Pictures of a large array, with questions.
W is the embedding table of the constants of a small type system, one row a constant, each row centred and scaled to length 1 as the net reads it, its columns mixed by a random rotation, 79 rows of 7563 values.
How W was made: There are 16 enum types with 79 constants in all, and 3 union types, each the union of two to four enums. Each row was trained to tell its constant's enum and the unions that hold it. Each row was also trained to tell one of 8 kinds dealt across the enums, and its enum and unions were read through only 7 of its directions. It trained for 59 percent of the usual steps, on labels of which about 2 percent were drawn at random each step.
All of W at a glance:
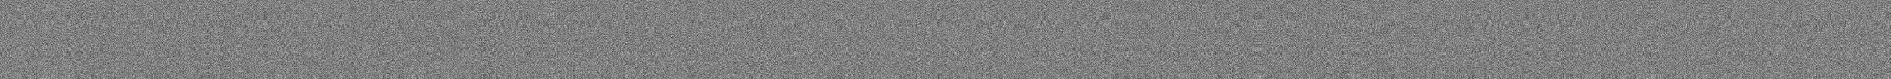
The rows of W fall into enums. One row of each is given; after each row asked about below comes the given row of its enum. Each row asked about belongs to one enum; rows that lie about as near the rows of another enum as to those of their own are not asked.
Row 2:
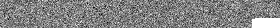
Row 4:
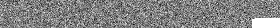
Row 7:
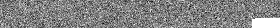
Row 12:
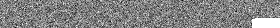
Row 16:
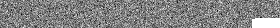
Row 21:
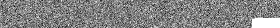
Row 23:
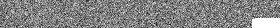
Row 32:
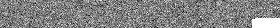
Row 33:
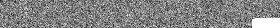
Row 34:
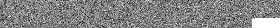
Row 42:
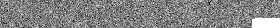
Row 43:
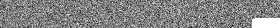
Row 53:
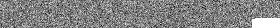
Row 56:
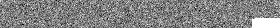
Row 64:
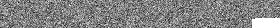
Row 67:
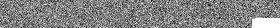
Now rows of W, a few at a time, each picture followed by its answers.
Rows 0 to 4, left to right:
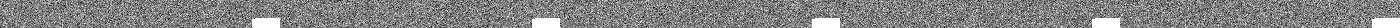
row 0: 64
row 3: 16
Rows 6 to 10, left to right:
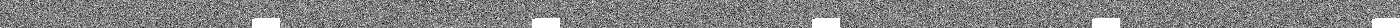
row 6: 42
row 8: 53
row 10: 4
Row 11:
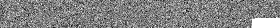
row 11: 34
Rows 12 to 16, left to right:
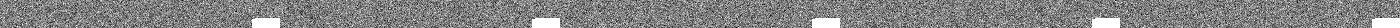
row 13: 32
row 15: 56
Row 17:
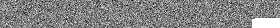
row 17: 53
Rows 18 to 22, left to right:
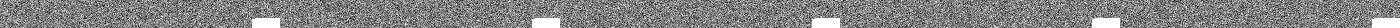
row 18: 16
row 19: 12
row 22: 42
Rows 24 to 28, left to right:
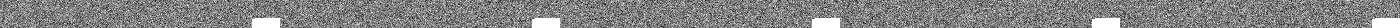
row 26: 4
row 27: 7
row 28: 2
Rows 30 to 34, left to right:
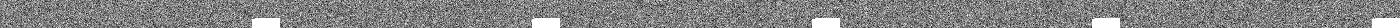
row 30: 53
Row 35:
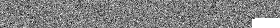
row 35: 32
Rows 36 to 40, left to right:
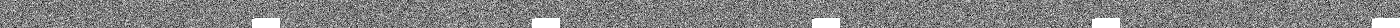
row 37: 43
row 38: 12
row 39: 56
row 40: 21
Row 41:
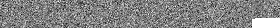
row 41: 64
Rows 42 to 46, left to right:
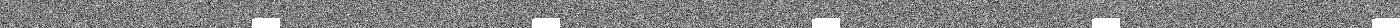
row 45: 12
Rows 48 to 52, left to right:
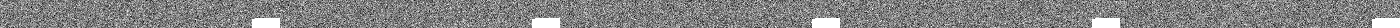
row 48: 33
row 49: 43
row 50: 33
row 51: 56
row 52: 53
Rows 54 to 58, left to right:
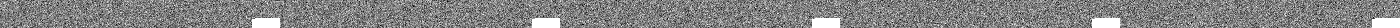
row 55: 34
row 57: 43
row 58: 32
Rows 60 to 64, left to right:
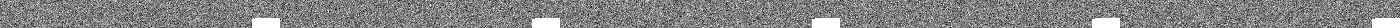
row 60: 67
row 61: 16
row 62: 7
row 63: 7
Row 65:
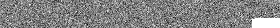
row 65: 21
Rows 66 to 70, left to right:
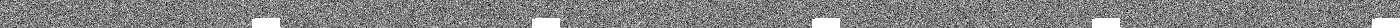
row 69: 12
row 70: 23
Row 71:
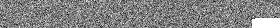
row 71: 2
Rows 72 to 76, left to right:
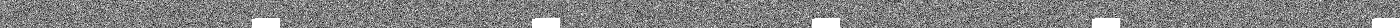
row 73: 7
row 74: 21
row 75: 42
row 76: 33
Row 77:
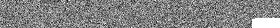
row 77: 42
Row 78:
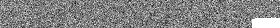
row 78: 4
